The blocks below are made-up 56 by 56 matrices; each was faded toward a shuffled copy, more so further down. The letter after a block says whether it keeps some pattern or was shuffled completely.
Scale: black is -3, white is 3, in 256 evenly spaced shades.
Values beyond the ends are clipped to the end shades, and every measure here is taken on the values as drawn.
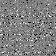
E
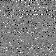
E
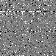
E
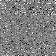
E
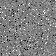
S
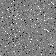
S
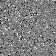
S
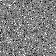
S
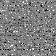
E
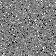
S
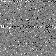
E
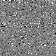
E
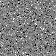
S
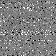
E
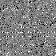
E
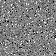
S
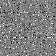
E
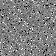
S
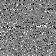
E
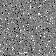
S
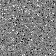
S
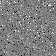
S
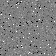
S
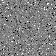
S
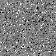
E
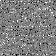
E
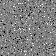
S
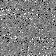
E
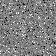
S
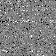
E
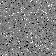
S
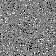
S
